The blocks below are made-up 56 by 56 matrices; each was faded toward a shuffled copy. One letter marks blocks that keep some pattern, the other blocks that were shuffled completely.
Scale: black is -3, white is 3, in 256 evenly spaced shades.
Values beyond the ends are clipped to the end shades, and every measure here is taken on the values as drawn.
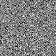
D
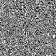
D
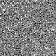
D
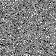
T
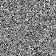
T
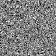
D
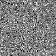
D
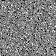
T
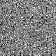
D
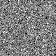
T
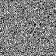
D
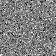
T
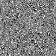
D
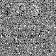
D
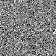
D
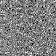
D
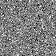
T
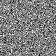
T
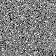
T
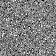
T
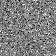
T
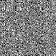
D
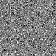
D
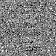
D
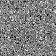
D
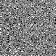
D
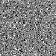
D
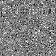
D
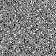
D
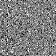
D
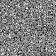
D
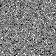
T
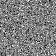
T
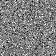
T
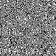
D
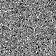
T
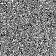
T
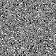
D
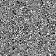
D
